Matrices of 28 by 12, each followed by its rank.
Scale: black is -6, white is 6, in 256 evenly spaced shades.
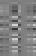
one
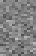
full rank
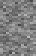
full rank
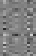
two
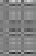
one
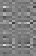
two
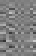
two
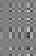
one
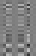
one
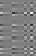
one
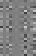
two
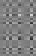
one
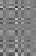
one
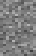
full rank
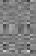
two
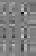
two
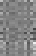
two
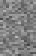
full rank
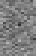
full rank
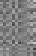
two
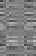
two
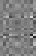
two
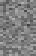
full rank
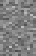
full rank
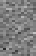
full rank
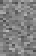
full rank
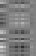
one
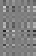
one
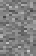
full rank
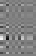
one
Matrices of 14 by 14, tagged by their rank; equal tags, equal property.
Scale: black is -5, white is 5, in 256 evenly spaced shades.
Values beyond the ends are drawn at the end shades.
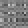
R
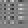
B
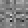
R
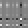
B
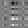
B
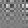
B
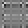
B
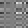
B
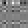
B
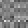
R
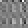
R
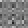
R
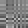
B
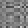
R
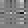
B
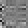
R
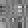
R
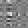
R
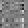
R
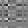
B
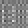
R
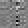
R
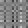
B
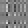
B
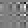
B
